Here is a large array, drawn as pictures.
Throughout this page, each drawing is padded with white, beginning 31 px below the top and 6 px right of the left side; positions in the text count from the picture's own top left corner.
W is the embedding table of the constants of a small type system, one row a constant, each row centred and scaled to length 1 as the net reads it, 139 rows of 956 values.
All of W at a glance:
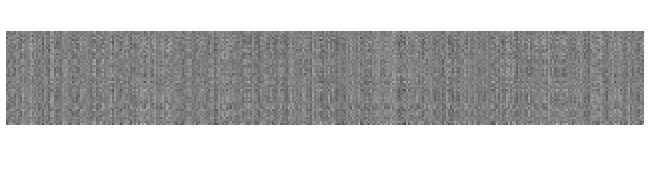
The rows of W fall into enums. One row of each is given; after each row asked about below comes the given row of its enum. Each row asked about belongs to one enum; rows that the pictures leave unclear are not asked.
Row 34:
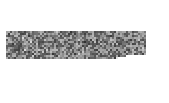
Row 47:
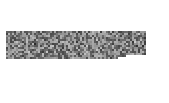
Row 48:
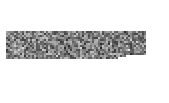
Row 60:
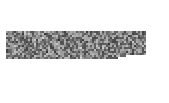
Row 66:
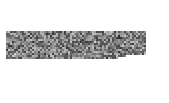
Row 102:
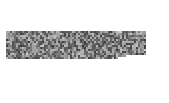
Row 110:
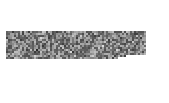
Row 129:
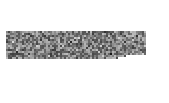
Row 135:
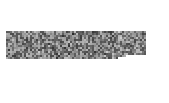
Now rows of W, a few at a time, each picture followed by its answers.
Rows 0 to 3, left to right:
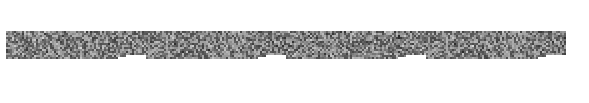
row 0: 60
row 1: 47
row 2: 66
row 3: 47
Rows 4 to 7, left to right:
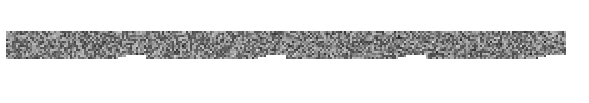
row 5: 110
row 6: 66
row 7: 129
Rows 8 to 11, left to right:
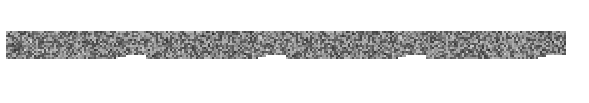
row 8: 34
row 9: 135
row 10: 135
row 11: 47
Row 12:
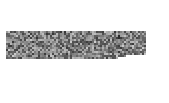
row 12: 66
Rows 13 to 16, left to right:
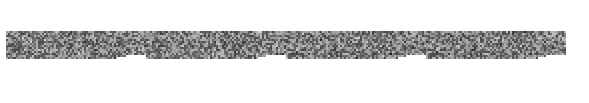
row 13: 34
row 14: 102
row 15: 129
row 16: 129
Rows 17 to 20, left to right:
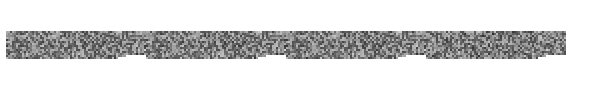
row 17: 102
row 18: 102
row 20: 135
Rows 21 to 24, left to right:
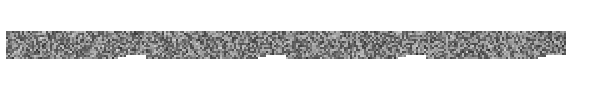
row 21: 110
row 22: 60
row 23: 102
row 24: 47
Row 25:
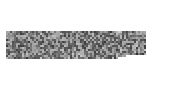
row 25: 102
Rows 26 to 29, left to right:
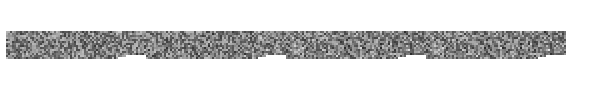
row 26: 102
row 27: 135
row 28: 48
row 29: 48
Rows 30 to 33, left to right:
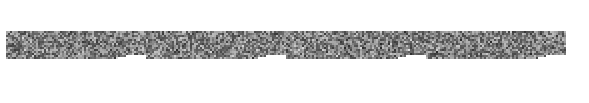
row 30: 34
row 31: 110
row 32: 48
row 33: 129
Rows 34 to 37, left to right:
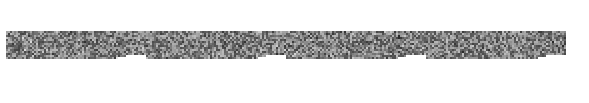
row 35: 102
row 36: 66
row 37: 47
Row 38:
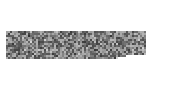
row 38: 34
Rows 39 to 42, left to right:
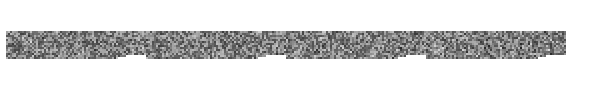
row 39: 34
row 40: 102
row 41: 110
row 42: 48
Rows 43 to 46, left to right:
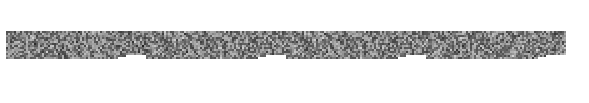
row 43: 47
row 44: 60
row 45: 60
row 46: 110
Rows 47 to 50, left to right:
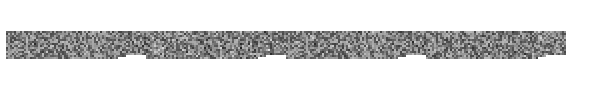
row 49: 47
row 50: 135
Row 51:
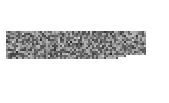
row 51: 129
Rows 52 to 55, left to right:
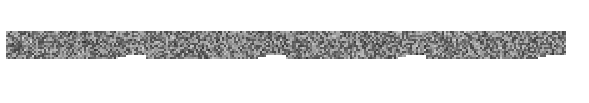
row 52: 34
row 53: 47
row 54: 102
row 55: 60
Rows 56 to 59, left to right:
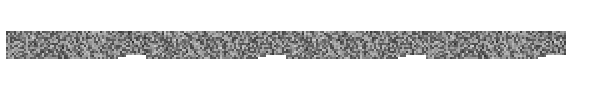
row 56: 47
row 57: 60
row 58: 60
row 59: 47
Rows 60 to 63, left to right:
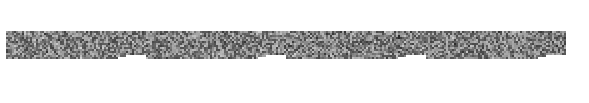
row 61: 102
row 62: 66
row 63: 47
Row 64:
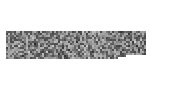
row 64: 47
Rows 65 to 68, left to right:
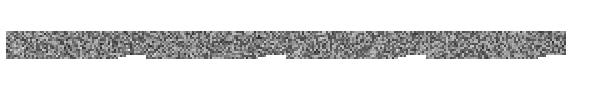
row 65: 48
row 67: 110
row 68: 47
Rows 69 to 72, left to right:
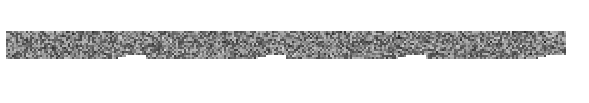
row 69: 135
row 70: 34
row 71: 66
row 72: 129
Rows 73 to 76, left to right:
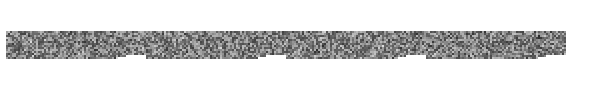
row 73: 34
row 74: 60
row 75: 110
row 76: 66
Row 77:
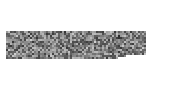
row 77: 66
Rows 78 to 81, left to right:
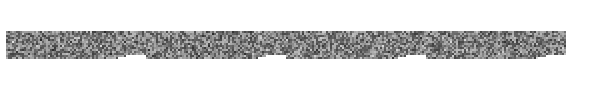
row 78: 129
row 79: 135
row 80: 110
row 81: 34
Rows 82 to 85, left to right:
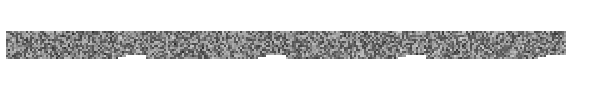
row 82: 135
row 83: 47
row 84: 102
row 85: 110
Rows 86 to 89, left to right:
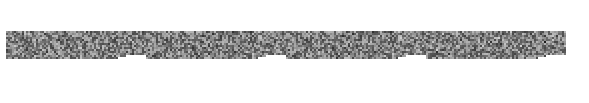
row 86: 60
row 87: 135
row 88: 135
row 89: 129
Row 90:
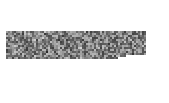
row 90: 60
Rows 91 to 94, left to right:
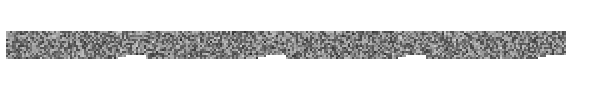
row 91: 102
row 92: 129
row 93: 135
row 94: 60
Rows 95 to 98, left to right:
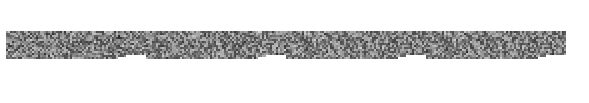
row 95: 66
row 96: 102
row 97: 60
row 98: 60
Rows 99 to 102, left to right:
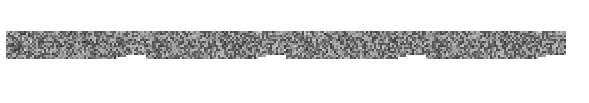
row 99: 34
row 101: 60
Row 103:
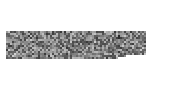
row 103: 66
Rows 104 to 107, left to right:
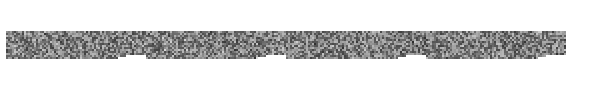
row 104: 60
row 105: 34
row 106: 47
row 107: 102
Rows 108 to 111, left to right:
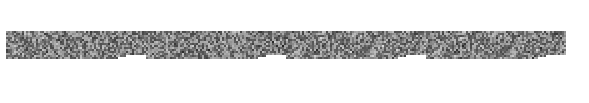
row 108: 60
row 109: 47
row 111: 110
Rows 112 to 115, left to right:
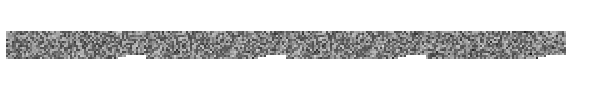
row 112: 102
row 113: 110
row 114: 110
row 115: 129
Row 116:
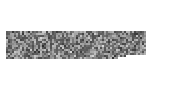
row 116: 110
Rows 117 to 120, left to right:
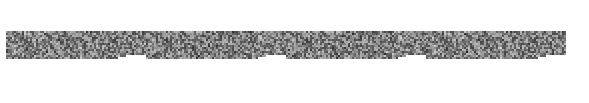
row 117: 60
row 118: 135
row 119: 135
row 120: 60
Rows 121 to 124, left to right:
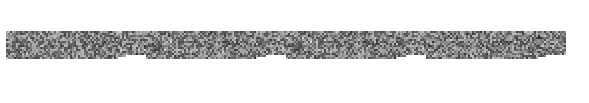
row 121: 102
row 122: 34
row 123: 34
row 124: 66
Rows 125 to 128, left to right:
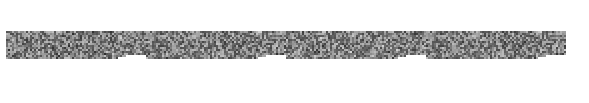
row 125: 135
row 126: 102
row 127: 110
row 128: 102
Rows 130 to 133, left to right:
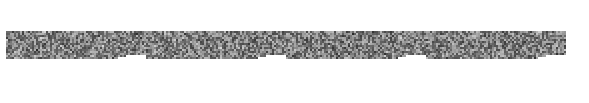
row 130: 110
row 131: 60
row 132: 135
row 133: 102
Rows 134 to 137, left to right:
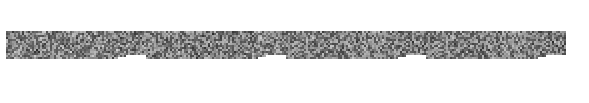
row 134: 110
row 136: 47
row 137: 47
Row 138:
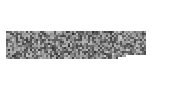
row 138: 135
